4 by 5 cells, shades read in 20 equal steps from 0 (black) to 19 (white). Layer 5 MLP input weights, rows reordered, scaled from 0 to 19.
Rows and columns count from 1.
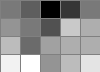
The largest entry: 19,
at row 4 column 2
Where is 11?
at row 2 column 1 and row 4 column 3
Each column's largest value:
18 19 12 15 17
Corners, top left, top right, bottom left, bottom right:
9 9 18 17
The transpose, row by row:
9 11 14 18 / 7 9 8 19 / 0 6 12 11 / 4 15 13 14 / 9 13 13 17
